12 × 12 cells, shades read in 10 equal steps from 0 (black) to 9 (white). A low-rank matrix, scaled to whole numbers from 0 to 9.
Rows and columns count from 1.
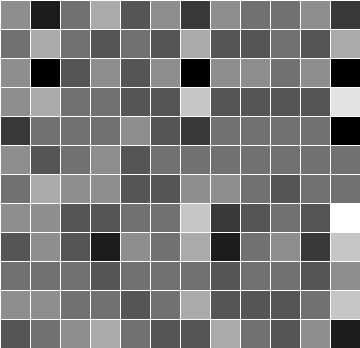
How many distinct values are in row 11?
5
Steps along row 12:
up up up down down same up down down up down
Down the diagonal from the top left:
5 6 3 4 5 4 5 2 4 4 4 1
